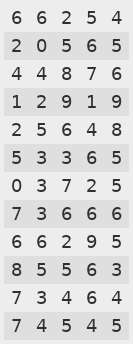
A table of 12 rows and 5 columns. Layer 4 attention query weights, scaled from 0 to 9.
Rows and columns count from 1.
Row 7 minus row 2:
-2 3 2 -4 0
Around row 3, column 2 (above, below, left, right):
0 2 4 8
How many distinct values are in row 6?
3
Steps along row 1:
same down up down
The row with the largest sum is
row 3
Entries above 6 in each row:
0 0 2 2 1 0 1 1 1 1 1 1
